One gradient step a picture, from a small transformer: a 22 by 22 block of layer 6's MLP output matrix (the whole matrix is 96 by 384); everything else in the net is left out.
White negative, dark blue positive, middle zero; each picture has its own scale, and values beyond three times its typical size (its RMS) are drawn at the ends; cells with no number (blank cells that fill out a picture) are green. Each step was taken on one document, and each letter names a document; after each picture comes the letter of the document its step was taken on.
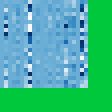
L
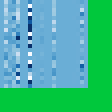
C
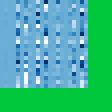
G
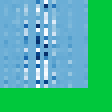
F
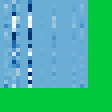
C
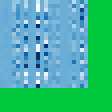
G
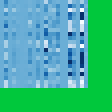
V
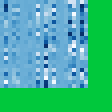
V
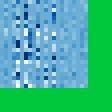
F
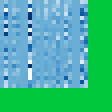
L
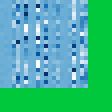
G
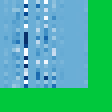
F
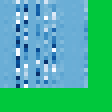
F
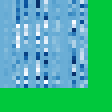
G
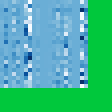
L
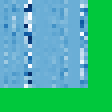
L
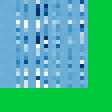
G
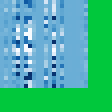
F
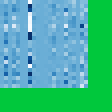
L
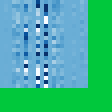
F
